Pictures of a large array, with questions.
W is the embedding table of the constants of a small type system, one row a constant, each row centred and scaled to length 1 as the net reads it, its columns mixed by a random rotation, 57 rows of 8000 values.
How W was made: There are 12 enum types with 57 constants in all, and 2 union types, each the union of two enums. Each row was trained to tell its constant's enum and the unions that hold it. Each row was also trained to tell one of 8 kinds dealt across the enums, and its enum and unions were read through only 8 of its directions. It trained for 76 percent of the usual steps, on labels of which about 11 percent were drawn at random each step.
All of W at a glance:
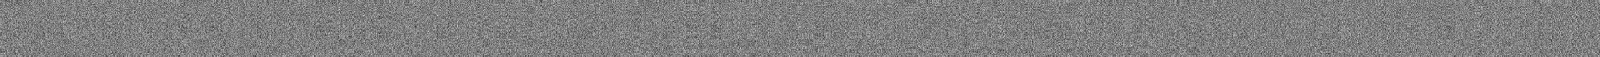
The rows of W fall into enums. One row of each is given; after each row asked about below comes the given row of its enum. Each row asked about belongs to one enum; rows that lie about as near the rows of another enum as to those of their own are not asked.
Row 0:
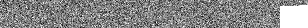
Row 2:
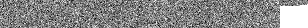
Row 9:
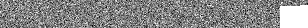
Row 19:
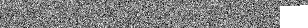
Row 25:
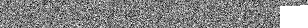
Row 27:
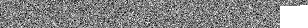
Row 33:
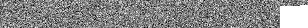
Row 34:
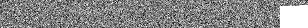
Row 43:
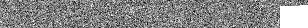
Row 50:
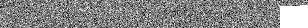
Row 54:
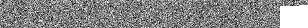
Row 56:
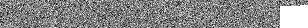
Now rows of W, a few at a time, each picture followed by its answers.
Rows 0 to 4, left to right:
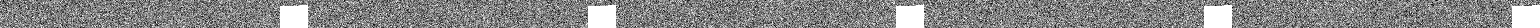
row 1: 25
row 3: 0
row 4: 50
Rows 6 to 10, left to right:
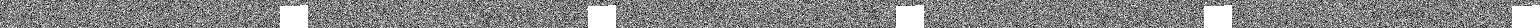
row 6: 25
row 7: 9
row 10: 50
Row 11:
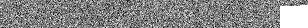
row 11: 27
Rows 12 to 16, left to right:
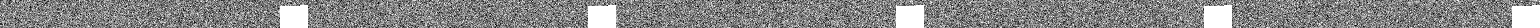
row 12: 9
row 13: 9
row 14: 34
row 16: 33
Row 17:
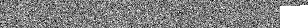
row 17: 33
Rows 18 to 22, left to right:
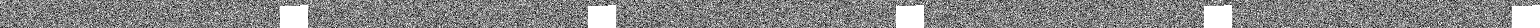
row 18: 27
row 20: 34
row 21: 25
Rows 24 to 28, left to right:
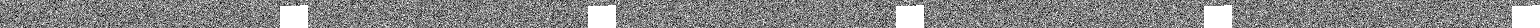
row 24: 56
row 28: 0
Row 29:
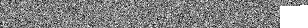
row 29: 9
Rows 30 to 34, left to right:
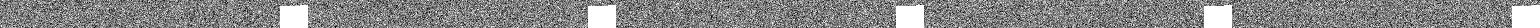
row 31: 27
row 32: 33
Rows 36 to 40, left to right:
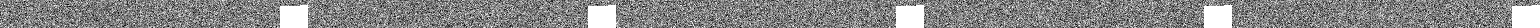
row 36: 27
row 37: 27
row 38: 25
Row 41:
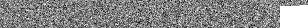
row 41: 43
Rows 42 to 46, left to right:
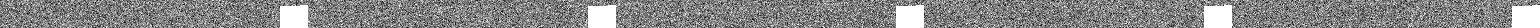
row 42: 56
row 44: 19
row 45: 56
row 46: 25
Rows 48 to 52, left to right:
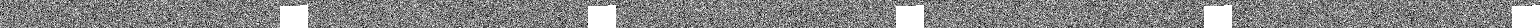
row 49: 50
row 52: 33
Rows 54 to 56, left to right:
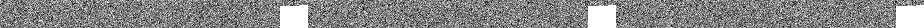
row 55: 56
